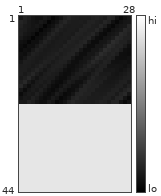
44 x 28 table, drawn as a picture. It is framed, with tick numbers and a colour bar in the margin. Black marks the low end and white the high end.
The table splits into 2 rows of 1 panel. Panel 1,1: very low, slanting up to the right, faint in contrast. Panel 2,1: very high, flat.
